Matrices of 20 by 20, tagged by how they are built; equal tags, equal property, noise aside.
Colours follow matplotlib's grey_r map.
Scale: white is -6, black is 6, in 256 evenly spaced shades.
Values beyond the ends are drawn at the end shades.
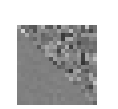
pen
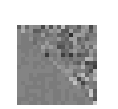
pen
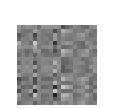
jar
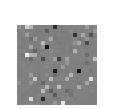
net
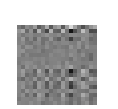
jar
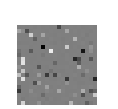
net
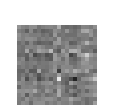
jar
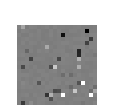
net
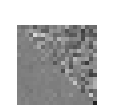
pen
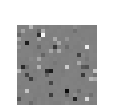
net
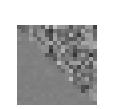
pen
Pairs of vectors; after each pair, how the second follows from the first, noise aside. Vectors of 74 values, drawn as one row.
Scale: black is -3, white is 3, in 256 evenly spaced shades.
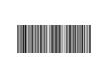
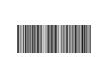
reversed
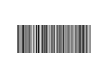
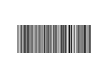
reversed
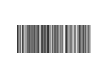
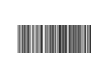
reversed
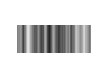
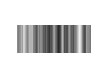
reversed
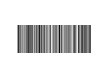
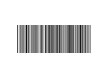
wrapped around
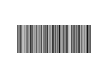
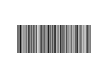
reversed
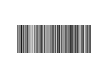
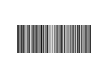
wrapped around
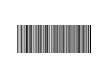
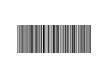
wrapped around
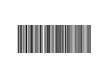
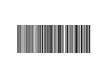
reversed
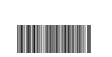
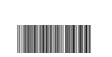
wrapped around
